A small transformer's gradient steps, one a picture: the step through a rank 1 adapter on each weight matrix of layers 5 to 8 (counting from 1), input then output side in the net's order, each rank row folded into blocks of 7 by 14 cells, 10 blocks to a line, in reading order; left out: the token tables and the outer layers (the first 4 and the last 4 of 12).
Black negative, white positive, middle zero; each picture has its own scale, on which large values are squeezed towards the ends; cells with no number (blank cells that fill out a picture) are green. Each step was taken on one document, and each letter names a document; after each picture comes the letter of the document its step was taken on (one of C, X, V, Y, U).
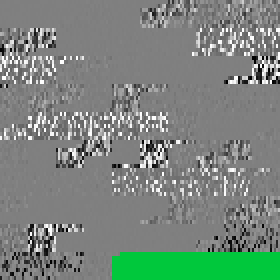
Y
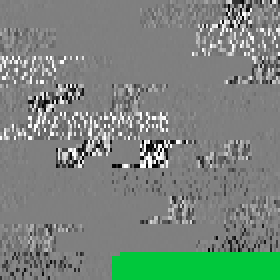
Y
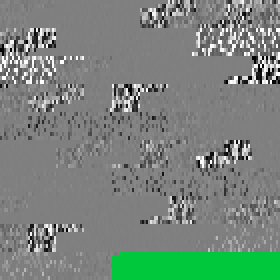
Y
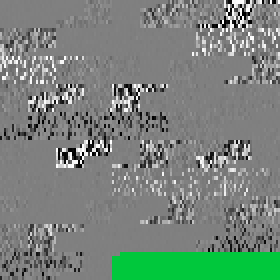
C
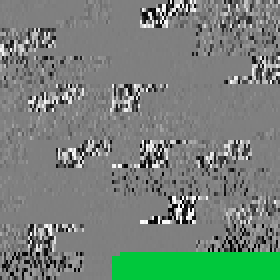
C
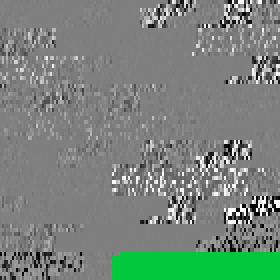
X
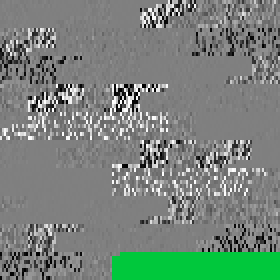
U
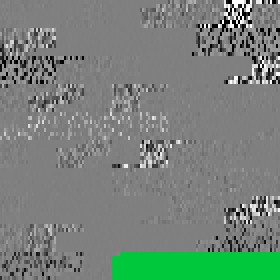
C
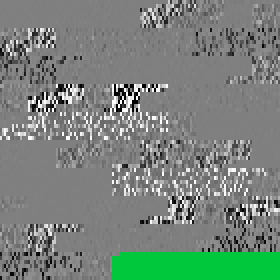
U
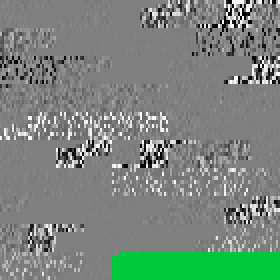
C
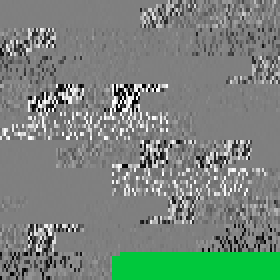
U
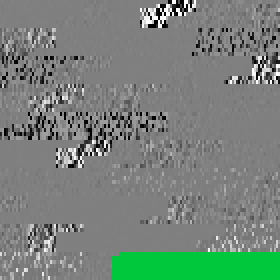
X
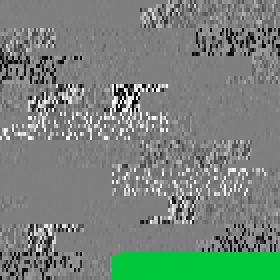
U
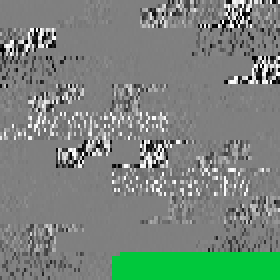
Y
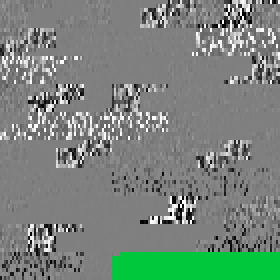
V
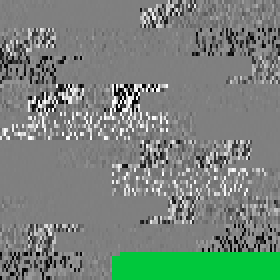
U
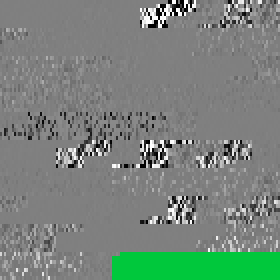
X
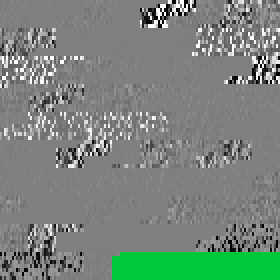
X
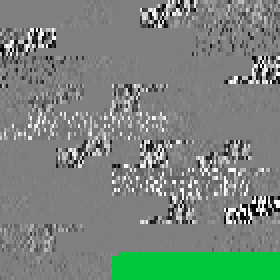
Y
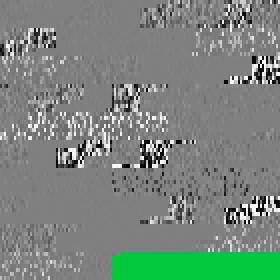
V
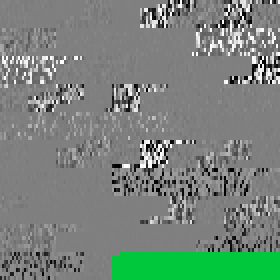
V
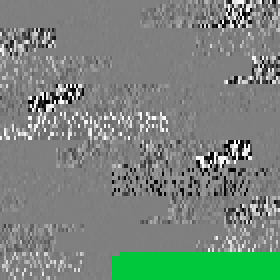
C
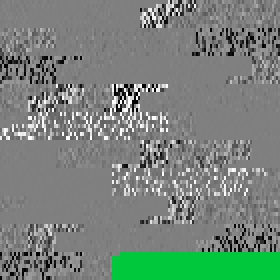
U
